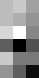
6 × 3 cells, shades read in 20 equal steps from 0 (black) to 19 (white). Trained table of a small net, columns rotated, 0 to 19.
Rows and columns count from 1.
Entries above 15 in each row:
0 0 2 0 0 0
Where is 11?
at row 2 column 3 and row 6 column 1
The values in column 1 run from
7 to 16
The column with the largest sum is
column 1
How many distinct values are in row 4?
3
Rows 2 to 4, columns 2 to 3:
13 11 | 19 10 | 0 6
